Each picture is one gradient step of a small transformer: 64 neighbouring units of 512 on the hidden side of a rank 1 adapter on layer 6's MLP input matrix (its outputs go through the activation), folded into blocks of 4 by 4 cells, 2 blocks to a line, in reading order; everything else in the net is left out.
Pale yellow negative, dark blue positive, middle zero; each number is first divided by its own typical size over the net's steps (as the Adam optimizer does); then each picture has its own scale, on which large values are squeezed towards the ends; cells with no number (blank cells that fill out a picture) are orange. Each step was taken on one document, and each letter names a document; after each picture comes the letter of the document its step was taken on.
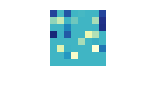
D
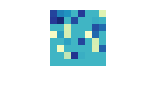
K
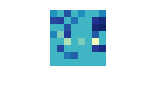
K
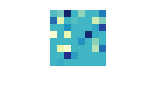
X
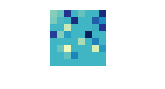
X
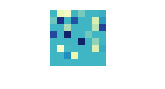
K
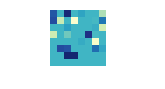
X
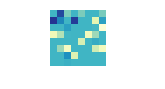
D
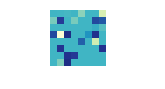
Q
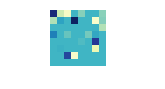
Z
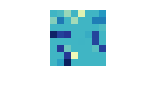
Q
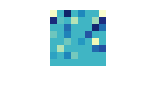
K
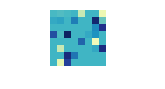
Q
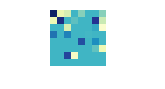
Z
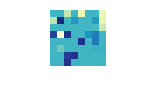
Q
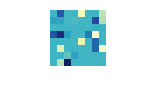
Q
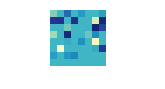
K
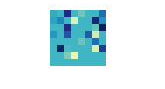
D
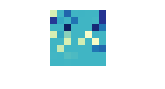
K
